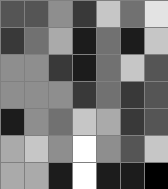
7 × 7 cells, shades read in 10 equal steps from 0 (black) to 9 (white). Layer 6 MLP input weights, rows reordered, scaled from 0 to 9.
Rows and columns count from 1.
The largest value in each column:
6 7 6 9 7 7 8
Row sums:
32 25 27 26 28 42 24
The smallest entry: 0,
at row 7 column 7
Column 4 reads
2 1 1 2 7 9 9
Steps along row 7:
same down up down same down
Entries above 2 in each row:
6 4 5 5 5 7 3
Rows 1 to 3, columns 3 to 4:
5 2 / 6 1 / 2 1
